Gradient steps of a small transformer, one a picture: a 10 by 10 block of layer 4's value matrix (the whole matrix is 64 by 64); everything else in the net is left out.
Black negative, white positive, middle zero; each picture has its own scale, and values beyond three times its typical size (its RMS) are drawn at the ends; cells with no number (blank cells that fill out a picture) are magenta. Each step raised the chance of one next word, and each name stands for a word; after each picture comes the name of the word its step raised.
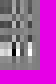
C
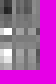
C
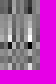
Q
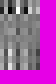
C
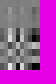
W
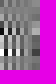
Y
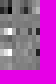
C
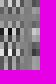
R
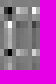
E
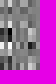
R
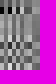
Q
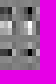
E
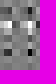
E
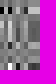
Q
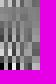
R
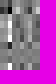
Q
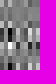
R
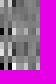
R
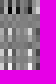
C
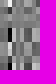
R
